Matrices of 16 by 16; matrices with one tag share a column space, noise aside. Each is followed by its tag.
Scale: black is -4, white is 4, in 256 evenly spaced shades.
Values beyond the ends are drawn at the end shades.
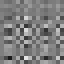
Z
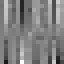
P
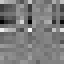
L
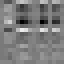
L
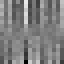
P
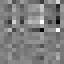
L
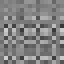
Z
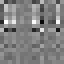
L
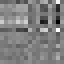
L
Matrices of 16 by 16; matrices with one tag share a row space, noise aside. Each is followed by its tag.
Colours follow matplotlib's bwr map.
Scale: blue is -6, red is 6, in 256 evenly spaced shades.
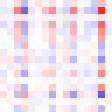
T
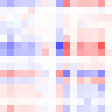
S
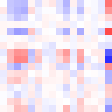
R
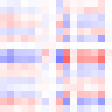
S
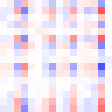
T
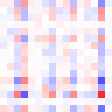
T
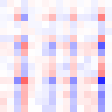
T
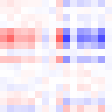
S
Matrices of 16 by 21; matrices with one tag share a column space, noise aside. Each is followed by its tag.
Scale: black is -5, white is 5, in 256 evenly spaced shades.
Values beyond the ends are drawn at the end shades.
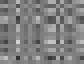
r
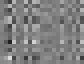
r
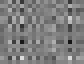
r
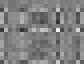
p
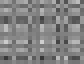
r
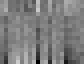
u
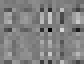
p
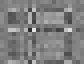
p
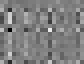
p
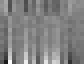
u
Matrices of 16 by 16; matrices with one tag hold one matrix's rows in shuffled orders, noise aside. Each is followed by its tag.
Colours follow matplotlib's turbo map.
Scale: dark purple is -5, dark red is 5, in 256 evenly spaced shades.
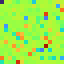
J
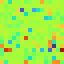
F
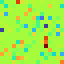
J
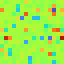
F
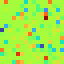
J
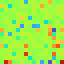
F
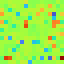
F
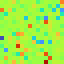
J
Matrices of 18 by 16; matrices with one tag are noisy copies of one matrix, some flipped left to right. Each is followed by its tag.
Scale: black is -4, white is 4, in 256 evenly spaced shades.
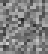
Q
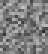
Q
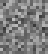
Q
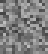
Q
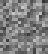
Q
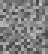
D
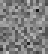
D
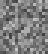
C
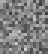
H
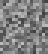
Q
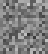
C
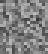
Q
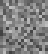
D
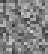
Q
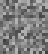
C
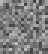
H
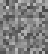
C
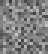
D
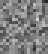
Q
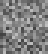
D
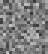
H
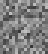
C
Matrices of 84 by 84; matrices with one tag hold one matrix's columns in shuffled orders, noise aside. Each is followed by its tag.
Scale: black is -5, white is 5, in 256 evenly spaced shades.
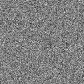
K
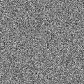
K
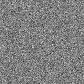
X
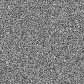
X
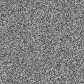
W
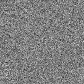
W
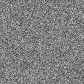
W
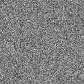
K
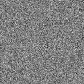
K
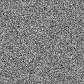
X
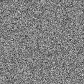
W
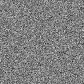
X
